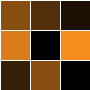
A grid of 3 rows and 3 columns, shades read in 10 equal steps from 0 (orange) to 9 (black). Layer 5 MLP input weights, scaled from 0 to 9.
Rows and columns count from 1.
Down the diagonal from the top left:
4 9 9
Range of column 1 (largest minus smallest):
6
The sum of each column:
12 19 17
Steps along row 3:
down up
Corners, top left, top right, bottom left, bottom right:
4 8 7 9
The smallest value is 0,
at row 2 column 3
